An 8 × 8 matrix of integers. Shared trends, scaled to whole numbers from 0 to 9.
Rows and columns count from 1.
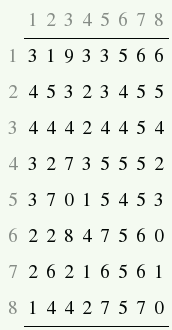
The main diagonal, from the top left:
3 5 4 3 5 5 6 0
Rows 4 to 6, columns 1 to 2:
3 2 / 3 7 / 2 2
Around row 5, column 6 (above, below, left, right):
5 5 5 5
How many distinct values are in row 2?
4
